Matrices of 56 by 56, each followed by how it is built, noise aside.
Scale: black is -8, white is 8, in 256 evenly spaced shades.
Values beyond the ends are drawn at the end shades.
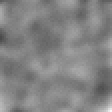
smooth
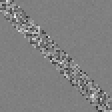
banded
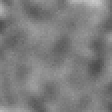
smooth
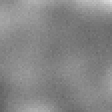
smooth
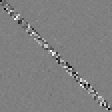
banded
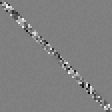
banded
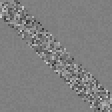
banded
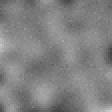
smooth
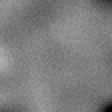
smooth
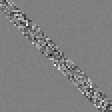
banded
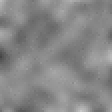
smooth
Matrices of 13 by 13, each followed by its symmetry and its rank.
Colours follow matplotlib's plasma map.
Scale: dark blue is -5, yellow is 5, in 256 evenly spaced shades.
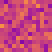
neither, full rank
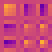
symmetric, rank one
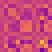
symmetric, rank two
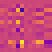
neither, rank two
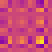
symmetric, rank one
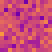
neither, full rank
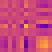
symmetric, rank one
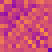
symmetric, full rank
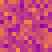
neither, full rank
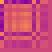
symmetric, rank one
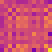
symmetric, rank two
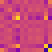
symmetric, rank two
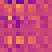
neither, rank two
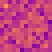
symmetric, full rank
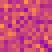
symmetric, full rank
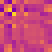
symmetric, rank two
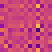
neither, rank two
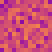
symmetric, full rank
